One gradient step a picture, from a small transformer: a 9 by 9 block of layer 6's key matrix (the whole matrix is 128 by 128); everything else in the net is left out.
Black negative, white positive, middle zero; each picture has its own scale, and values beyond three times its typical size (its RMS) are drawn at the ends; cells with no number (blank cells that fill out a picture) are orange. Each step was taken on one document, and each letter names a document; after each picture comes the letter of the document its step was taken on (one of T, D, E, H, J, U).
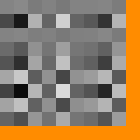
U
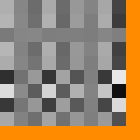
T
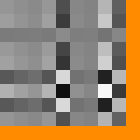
T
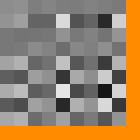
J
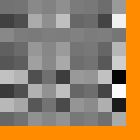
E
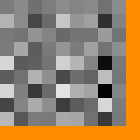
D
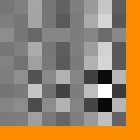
T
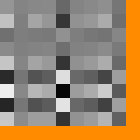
J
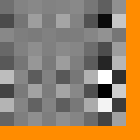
E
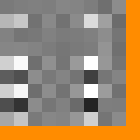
D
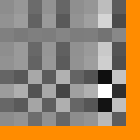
T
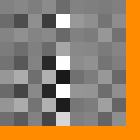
U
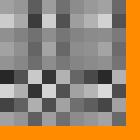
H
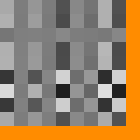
T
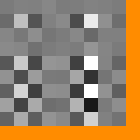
D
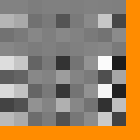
D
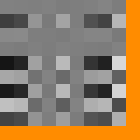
D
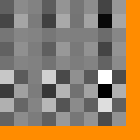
H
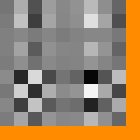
H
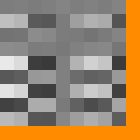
D
